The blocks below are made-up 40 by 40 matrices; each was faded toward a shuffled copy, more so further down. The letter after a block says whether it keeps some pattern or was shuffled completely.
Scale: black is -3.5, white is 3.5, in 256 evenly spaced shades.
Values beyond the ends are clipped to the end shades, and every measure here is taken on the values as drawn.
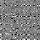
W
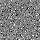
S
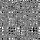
W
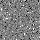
S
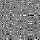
W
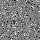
S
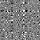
W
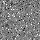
S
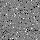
S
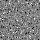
S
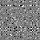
W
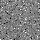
S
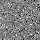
S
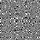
W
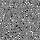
S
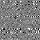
W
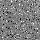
S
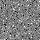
S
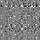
W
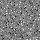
S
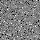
S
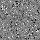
S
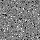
S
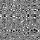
W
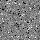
S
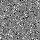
S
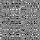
W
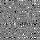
W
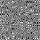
W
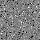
S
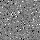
S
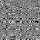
W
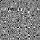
W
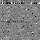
W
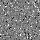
S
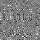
W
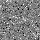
S
